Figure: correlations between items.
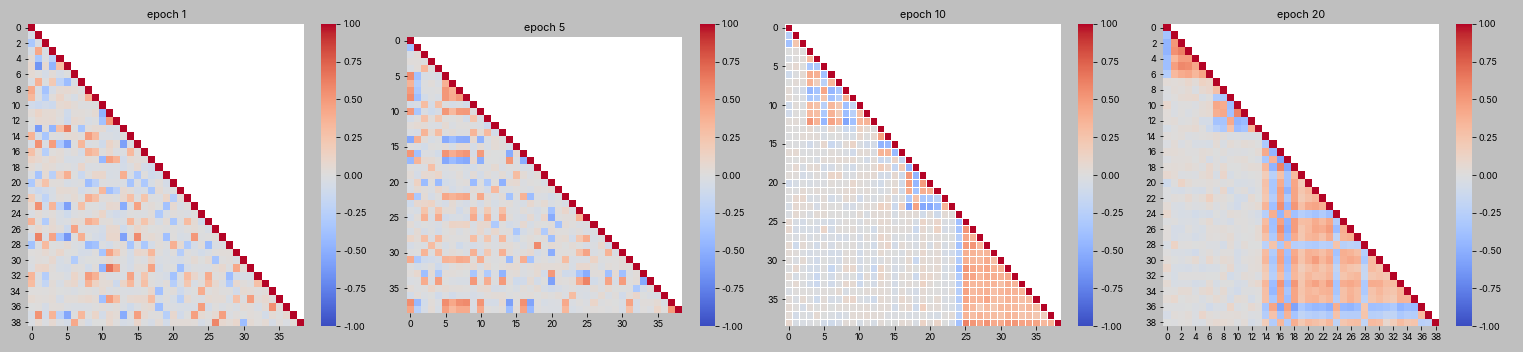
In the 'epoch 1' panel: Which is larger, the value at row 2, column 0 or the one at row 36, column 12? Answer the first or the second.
the second
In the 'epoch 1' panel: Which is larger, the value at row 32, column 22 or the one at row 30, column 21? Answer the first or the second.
the first
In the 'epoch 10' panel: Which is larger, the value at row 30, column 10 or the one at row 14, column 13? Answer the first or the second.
the second
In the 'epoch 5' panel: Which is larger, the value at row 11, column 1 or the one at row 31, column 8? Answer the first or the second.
the second
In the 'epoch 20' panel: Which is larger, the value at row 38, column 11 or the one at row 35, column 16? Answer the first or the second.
the second
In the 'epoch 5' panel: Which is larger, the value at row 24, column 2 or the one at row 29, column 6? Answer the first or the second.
the first
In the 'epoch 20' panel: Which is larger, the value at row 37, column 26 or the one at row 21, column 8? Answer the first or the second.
the second
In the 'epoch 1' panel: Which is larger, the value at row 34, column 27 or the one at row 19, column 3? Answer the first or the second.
the first
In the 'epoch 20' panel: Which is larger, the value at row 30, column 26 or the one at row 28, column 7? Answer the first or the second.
the first
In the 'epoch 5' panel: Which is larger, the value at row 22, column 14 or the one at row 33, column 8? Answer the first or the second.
the second
